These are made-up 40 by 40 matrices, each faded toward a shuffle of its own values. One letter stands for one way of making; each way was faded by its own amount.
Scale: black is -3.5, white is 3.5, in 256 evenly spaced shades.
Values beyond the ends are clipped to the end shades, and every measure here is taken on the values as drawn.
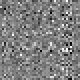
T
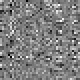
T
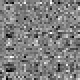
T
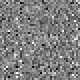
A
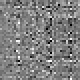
T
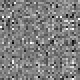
T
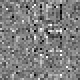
T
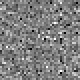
A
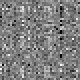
T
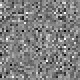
T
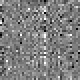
T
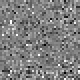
A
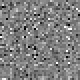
A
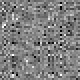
T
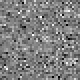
A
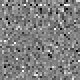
A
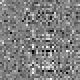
T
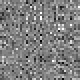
T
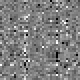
T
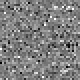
A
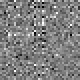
T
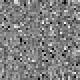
A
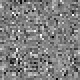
A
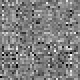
T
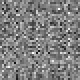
T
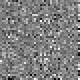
T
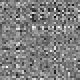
T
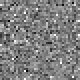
A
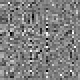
T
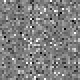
A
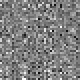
T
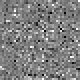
A
